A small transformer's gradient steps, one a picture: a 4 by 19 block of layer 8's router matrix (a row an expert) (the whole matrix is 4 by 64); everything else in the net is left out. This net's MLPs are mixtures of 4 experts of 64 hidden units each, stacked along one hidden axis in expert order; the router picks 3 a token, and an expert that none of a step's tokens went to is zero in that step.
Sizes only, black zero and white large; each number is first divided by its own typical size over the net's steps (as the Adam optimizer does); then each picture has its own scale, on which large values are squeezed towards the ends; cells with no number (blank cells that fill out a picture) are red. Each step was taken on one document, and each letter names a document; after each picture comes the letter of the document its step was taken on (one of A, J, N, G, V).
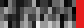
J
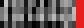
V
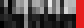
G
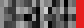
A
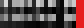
V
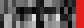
J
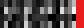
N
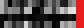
N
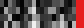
J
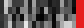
N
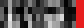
J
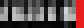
V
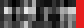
N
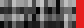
V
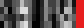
N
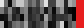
A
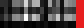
G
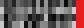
A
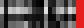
A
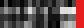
N
